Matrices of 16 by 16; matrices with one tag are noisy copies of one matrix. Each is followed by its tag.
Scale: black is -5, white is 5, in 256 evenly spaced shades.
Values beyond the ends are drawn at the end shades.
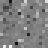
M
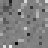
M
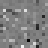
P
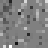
M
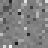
M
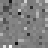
M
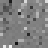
M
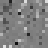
M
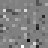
P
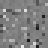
P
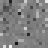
M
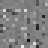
P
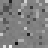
M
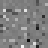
P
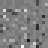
P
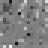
M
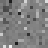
M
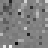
M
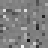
P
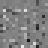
P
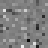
P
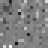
M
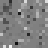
M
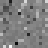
M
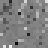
M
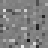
P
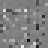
P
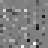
P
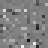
P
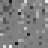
M
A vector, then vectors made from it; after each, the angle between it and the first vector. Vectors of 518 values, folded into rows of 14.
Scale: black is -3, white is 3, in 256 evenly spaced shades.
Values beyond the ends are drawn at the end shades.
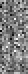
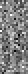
nearly opposite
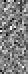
partly opposed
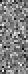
partly opposed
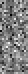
nearly parallel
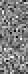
orthogonal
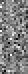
nearly opposite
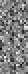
partly aligned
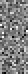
orthogonal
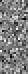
orthogonal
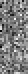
nearly parallel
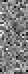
partly opposed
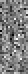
nearly parallel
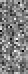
nearly parallel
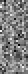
nearly opposite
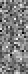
nearly parallel
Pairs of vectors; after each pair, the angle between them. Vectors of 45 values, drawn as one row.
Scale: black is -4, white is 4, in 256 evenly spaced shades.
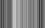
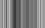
nearly opposite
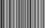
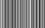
nearly opposite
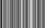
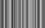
partly aligned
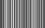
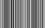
nearly opposite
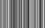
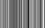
nearly parallel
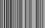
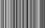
partly opposed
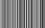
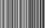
partly aligned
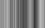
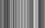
nearly opposite
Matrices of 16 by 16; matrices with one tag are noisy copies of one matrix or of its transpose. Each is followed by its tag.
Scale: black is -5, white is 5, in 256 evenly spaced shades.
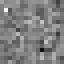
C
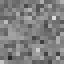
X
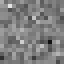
C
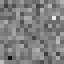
X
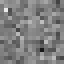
C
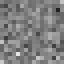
X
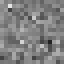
C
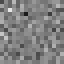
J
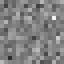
X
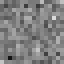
X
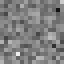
X
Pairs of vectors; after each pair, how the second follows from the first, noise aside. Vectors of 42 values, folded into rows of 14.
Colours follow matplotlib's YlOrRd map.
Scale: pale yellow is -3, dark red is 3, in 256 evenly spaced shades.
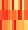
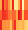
copied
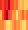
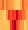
wrapped around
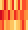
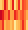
copied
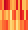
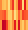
wrapped around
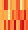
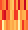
wrapped around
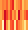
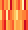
wrapped around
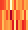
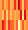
wrapped around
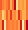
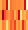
wrapped around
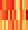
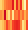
wrapped around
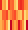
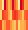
wrapped around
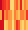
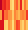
copied
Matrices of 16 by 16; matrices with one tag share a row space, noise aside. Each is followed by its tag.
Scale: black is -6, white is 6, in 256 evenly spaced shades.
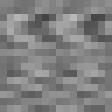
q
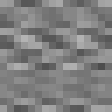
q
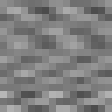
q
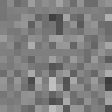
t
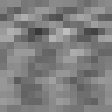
q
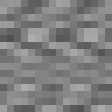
q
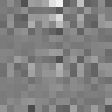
t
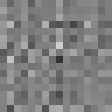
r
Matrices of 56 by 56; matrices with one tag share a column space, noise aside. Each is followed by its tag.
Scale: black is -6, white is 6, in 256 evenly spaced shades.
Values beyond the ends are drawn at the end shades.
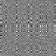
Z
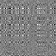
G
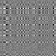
G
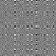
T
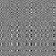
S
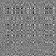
G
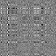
G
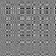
G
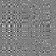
Z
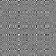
T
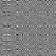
T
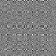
T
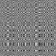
S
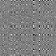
T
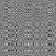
S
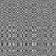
S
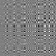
Z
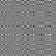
T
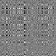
G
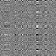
T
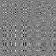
S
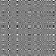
T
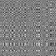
S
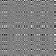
T
